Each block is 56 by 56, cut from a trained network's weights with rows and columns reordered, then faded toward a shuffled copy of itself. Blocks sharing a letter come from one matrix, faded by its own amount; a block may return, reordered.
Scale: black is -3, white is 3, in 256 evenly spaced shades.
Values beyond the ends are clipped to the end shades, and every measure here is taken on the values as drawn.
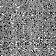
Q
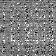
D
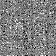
Q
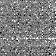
D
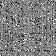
Q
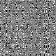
D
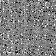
Q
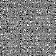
D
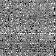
D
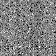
Q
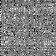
D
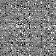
D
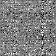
D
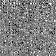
Q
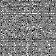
D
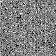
Q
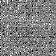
D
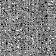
Q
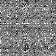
D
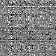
D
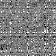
D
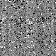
Q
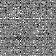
D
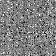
Q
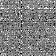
D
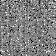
Q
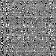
D
